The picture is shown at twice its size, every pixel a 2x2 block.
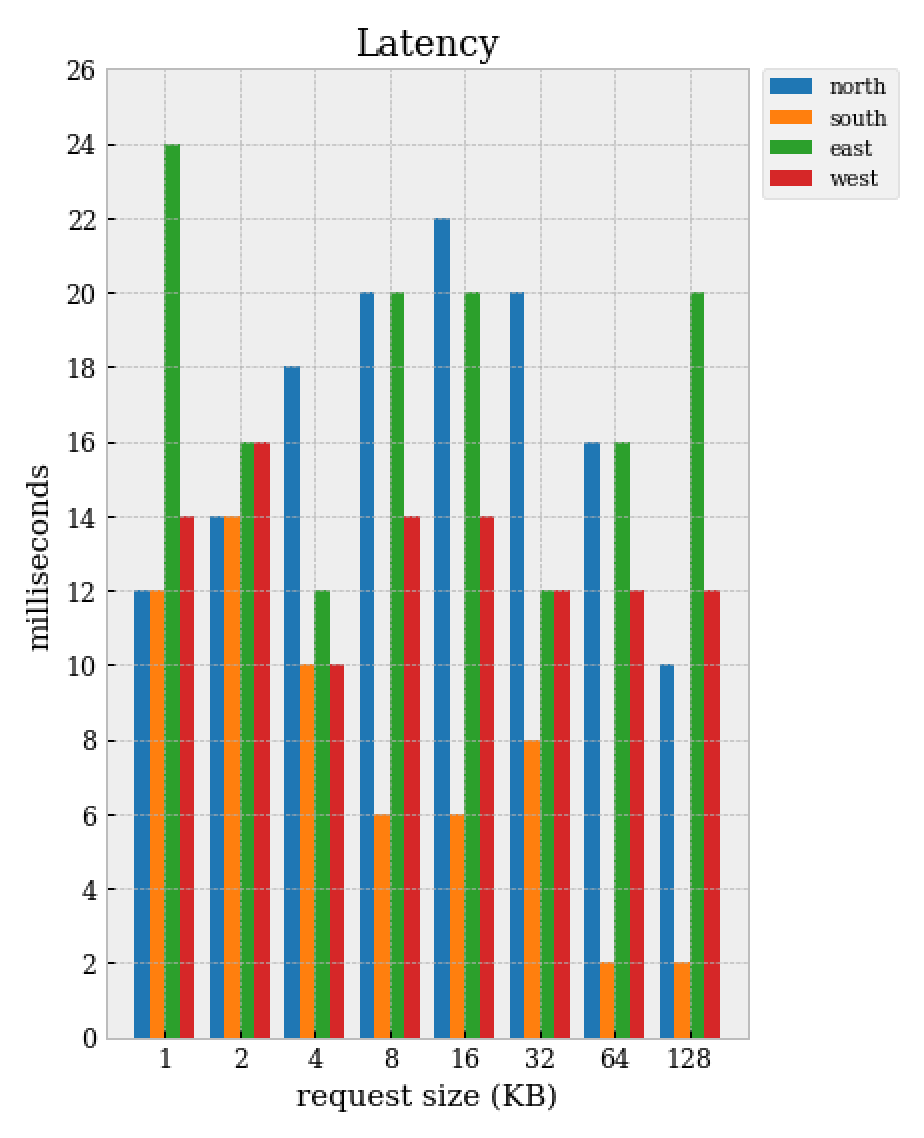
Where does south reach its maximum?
2
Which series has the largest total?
east
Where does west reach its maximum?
2
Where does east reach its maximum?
1
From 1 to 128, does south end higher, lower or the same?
lower
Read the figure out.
Title: Latency
x-axis: request size (KB), ticks 1 2 4 8 16 32 64 128
y-axis: milliseconds, ticks 0 2 4 6 8 10 12 14 16 18 20 22 24 26
Legend: north, south, east, west
Values:
north: 12 14 18 20 22 20 16 10
south: 12 14 10 6 6 8 2 2
east: 24 16 12 20 20 12 16 20
west: 14 16 10 14 14 12 12 12
